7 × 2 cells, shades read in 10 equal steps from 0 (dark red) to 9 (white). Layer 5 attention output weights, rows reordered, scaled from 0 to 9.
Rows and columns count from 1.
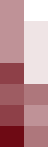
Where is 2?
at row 4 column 1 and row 6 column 1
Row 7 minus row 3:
-5 -4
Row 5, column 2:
4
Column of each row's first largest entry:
2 2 2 2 2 2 2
